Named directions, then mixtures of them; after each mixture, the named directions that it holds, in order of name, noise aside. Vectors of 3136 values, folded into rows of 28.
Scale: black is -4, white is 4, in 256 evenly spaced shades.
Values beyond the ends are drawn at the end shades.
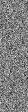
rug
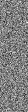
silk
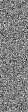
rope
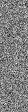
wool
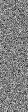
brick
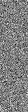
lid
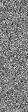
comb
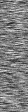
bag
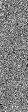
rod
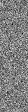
comb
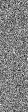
brick, rod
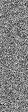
rod, wool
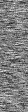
bag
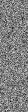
rod, rug, silk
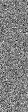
brick, lid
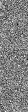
comb, rod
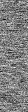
bag, comb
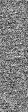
bag, lid, rug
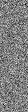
wool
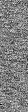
bag, rod, wool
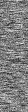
bag, lid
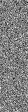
comb, lid
